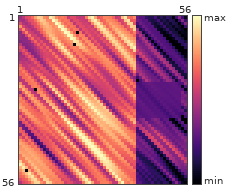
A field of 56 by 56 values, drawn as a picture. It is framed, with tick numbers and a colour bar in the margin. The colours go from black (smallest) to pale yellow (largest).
Odd patch: calmer, in the middle right. Calmest part: middle right. Lone odd cells: 4, each lower than its neighbours. Seam: vertical, 70% of the way across, the left part higher.
